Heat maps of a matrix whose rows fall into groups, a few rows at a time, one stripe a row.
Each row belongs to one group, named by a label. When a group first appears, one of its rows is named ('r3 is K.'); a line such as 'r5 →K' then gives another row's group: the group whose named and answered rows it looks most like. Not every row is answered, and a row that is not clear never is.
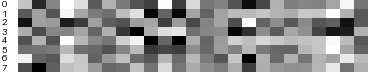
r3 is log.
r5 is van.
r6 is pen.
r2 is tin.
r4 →van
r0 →pen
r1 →van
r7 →pen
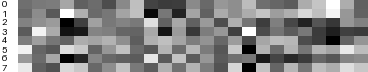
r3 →tin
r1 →van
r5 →pen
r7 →pen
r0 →van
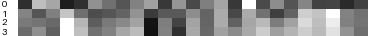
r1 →van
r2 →van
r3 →van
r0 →tin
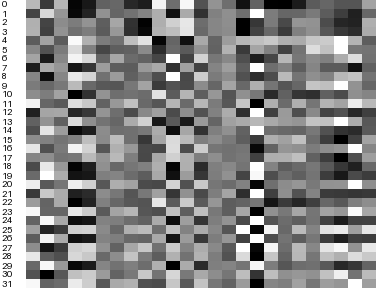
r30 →pen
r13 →van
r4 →van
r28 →pen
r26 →tin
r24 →tin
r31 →pen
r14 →tin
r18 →tin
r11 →pen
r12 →tin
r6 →pen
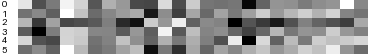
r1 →van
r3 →pen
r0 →pen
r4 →pen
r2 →log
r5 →van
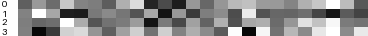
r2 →van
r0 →van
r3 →pen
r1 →tin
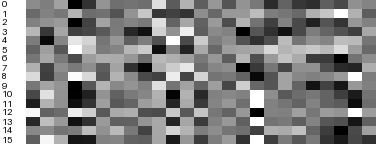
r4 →pen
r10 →tin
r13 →tin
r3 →log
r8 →pen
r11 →tin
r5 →van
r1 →van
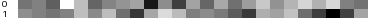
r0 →van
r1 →log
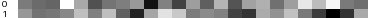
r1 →log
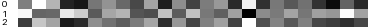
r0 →tin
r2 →tin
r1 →pen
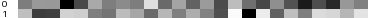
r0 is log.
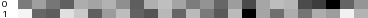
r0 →log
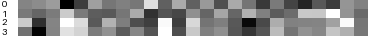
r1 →van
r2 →pen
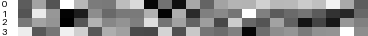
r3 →pen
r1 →tin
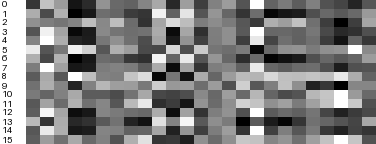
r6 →log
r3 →tin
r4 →tin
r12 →tin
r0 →tin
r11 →van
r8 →van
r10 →van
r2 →log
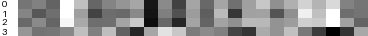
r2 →van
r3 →log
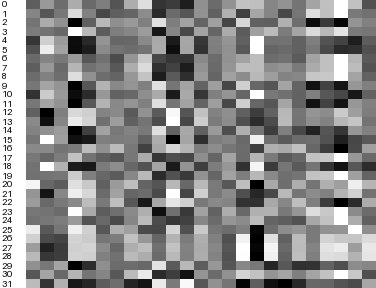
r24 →van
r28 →pen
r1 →van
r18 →tin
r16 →log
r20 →pen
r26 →pen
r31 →log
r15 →tin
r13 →pen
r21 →pen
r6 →van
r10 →tin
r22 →log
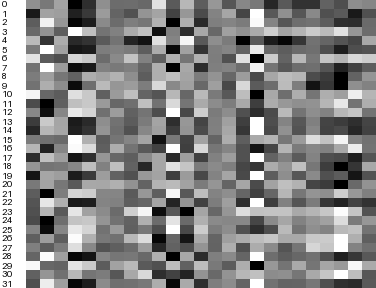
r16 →pen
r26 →van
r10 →pen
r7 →tin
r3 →van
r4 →log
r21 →pen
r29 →pen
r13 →tin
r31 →tin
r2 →tin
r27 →van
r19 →tin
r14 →tin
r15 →van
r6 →pen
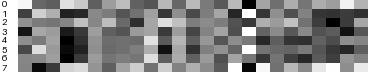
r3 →tin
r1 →tin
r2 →log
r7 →pen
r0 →pen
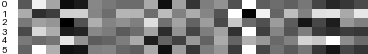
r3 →tin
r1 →pen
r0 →tin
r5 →tin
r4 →van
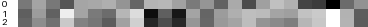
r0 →log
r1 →van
